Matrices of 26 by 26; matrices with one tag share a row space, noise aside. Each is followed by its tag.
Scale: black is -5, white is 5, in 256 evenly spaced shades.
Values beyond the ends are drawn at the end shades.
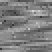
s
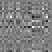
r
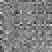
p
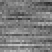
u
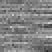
u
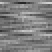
s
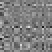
p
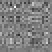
r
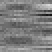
u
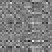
r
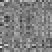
p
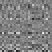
r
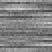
u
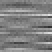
u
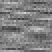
s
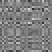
r
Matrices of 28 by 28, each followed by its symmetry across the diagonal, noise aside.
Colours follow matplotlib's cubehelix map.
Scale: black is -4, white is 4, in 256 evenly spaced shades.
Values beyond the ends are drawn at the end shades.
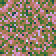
symmetric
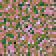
symmetric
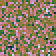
antisymmetric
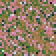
antisymmetric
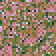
symmetric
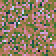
antisymmetric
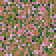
neither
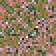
symmetric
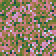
symmetric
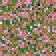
neither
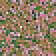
antisymmetric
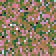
neither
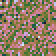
antisymmetric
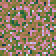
symmetric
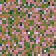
neither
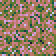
symmetric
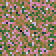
antisymmetric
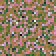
antisymmetric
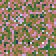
symmetric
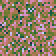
neither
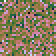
neither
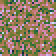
antisymmetric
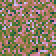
neither
